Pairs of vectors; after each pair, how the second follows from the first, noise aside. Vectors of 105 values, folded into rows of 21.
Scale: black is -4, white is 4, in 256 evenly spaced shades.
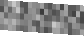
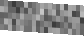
sign-scrambled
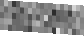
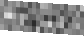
shuffled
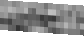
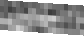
negated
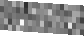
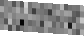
negated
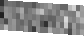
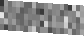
sign-scrambled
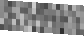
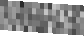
reversed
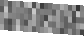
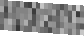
negated
